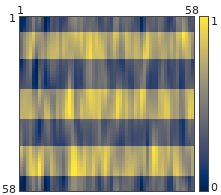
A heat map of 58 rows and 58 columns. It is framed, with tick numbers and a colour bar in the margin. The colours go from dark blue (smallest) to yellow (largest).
Horizontal stripes repeat 3 times down the table. No overall slope runs across the table. Overall the values sit about 50% of the way up the scale.
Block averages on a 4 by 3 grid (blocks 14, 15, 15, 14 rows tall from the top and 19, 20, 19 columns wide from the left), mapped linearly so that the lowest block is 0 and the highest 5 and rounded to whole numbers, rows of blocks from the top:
3 5 4 / 0 2 1 / 2 2 2 / 4 5 4
